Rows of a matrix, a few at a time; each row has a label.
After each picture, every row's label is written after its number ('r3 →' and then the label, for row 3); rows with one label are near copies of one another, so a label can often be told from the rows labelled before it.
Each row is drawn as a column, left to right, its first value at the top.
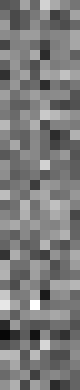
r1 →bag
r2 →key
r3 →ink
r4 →bag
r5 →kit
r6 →ink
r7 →ink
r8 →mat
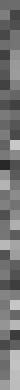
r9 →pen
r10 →key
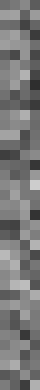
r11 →mat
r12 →mat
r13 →ink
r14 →pen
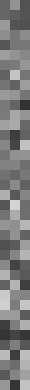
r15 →bag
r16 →ink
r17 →key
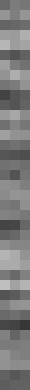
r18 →mat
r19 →mat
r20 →mat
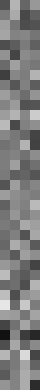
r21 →bag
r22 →kit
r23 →key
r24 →ink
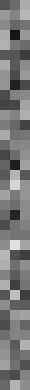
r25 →mat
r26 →pen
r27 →kit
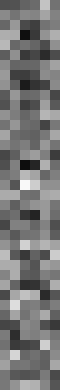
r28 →mat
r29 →bag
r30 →pen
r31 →pen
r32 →kit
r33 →mat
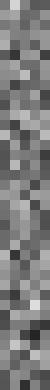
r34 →mat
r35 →kit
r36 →ink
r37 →bag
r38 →mat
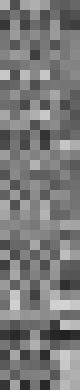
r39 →ink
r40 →bag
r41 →ink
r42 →kit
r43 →ink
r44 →bag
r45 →key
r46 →key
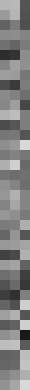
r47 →kit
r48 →kit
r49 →key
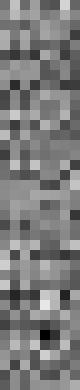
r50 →mat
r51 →kit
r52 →mat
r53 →kit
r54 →bag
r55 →bag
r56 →kit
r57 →pen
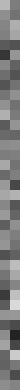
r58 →kit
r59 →bag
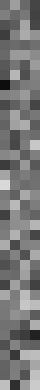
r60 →pen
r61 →ink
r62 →bag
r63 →key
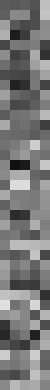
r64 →bag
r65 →pen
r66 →pen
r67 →key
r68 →kit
